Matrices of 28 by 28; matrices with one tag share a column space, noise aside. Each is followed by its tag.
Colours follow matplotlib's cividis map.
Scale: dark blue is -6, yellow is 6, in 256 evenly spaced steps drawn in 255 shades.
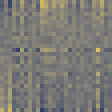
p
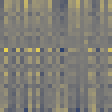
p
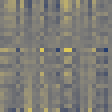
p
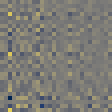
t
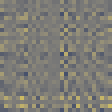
t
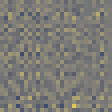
t
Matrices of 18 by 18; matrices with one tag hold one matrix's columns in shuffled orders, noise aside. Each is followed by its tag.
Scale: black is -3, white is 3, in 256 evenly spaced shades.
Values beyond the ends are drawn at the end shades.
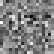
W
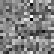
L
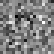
W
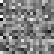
L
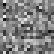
L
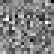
W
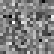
W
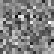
W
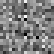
L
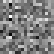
L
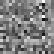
L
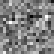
W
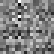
L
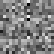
L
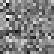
L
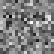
W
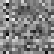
L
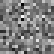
L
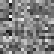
L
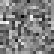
W
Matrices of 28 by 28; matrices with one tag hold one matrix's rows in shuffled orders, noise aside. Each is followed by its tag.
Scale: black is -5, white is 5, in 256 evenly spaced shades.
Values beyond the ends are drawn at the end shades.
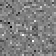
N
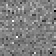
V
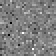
N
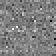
V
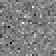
N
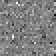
V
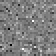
N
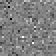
N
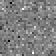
N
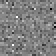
V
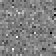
V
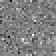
N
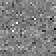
V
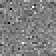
N
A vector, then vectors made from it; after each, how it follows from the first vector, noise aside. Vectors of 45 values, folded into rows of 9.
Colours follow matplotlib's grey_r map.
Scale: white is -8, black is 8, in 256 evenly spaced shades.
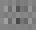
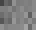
wrapped around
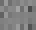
wrapped around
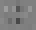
partly zeroed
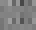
wrapped around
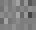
wrapped around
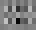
scaled up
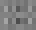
copied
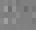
partly zeroed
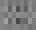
copied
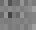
wrapped around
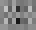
scaled up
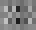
scaled up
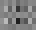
scaled up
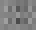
copied
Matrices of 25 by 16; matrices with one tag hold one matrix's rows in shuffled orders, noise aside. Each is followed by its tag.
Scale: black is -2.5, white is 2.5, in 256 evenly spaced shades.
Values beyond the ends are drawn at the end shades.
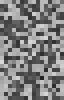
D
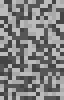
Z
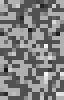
D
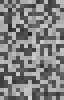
Z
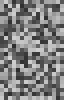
Z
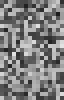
Z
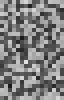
Z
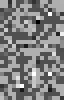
Z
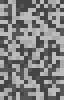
Z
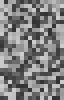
D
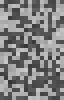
D
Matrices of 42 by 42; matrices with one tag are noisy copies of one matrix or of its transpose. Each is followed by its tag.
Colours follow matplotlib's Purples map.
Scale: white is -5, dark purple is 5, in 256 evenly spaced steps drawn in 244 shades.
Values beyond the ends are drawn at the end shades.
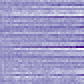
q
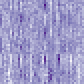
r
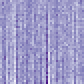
q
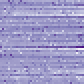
q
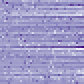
q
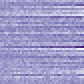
q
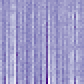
q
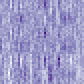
r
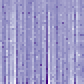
q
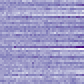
q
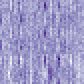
r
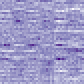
r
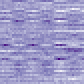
r
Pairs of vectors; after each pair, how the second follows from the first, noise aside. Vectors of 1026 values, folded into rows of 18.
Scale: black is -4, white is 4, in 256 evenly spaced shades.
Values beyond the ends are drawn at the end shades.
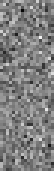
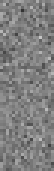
shrunk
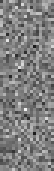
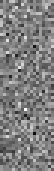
copied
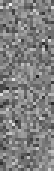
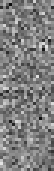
negated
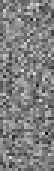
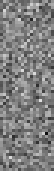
copied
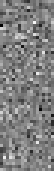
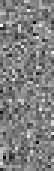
negated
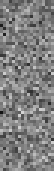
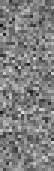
copied
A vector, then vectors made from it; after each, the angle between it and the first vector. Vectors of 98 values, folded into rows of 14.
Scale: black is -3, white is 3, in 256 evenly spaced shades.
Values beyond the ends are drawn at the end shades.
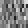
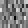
nearly parallel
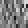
nearly parallel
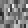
partly opposed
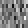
nearly parallel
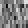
nearly parallel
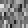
orthogonal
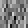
partly aligned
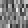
nearly parallel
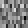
partly opposed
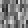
partly aligned
